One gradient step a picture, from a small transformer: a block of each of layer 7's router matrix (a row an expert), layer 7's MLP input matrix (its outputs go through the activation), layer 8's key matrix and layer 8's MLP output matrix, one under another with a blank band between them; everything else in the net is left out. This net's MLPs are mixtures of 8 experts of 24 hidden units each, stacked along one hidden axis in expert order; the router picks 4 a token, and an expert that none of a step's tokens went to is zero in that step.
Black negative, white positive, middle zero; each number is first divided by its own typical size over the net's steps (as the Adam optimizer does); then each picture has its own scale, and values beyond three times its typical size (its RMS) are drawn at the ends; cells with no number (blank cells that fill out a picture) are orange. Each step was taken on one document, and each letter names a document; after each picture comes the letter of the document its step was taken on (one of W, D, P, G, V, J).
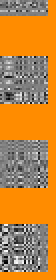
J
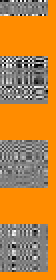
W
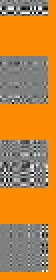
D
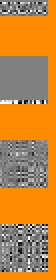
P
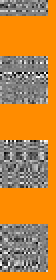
J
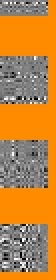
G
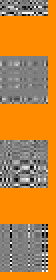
D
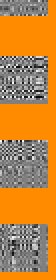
W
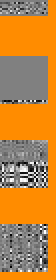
P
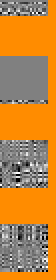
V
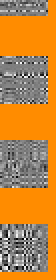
J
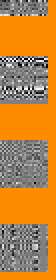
W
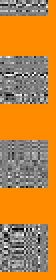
J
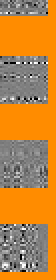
G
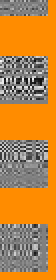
W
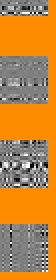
D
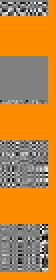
P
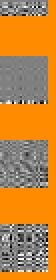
V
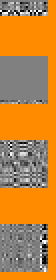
P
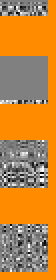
P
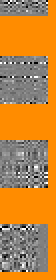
G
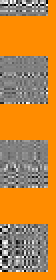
J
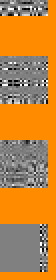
D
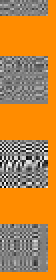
W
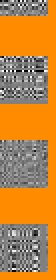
W
